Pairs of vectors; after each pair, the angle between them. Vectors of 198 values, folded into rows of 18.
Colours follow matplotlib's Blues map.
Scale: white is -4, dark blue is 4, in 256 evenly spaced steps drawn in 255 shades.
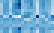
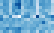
nearly parallel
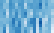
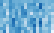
nearly parallel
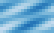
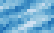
nearly opposite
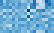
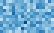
partly opposed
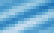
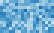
orthogonal
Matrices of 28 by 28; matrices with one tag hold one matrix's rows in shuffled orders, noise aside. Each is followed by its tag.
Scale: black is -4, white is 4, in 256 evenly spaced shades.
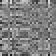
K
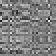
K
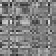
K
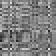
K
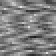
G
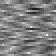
G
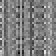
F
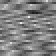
G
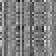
F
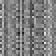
F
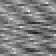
G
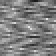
G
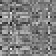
K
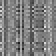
F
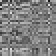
K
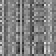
F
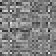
K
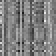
F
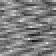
G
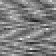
G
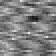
G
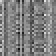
F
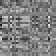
K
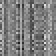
F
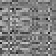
K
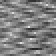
G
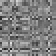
K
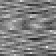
G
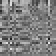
K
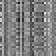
F
